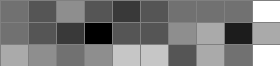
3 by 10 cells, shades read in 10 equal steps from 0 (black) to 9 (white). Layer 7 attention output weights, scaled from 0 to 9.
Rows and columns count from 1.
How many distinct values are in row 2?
7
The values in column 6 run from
3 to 7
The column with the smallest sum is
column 4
